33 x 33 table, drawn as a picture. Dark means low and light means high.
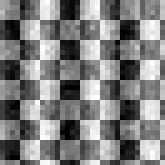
Stripes running up and down repeat 3 times from left to right. On average the colour sits 50% of the way up the scale. Neither half mirrors the other. No row or column stands out.
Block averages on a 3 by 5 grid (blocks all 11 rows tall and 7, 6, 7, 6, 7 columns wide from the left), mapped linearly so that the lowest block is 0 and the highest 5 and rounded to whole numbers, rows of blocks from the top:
05215
04215
04215
